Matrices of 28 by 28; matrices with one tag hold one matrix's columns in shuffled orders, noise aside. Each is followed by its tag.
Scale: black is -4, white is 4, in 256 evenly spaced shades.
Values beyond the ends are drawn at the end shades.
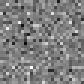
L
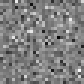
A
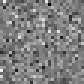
A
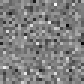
L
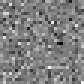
L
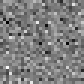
L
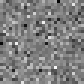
L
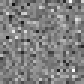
A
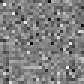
L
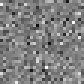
L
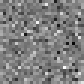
L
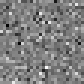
L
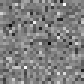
L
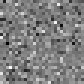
L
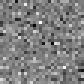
L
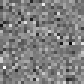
L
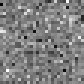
A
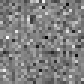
A
